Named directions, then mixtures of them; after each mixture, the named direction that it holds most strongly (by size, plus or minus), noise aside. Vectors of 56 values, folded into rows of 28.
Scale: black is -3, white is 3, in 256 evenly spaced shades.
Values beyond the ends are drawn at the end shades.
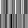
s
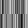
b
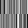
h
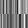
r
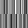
s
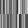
r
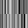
r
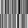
h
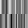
s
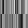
b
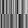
r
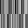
s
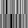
s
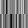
s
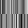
b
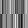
b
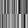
r
